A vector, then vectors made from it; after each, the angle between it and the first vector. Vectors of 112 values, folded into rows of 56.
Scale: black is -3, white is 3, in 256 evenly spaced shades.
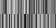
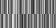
partly aligned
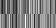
partly opposed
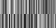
nearly parallel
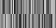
orthogonal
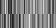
partly opposed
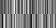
partly aligned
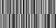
orthogonal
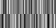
partly aligned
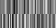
nearly opposite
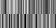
nearly parallel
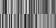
nearly parallel
